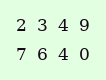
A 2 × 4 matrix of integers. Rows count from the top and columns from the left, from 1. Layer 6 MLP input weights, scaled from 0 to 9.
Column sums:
9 9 8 9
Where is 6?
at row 2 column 2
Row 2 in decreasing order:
7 6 4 0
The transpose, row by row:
2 7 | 3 6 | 4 4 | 9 0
